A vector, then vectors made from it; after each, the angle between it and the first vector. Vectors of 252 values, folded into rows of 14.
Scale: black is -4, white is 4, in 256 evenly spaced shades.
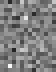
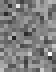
orthogonal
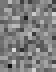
nearly opposite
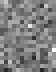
orthogonal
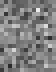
partly opposed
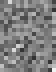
partly opposed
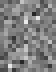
partly aligned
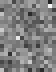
orthogonal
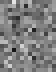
partly aligned
